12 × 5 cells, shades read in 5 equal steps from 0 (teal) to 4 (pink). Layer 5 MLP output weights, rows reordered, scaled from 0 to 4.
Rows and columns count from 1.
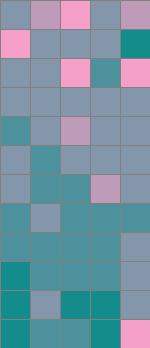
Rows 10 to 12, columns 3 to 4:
1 1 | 0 0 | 1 0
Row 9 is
1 1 1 1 2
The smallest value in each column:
0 1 0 0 0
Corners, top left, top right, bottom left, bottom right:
2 3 0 4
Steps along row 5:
up up down same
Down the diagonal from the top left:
2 2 4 2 2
